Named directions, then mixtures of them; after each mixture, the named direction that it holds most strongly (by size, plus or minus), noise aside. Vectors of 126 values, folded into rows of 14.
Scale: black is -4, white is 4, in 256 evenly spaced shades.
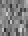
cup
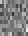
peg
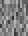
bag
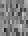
cup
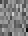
peg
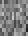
bag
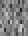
cup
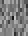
bag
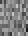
peg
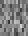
bag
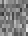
peg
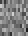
peg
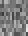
peg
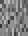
bag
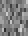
cup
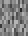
bag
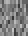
bag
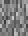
bag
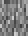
bag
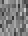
bag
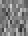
cup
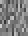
bag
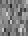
cup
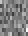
peg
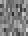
peg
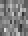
cup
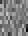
peg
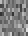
peg
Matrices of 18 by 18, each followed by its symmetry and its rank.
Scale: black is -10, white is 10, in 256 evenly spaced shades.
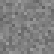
antisymmetric, full rank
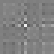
symmetric, rank two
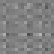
neither, rank two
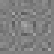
symmetric, rank two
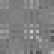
symmetric, rank two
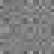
neither, rank three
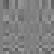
neither, rank two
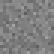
antisymmetric, full rank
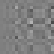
neither, rank two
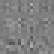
neither, rank three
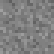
antisymmetric, full rank
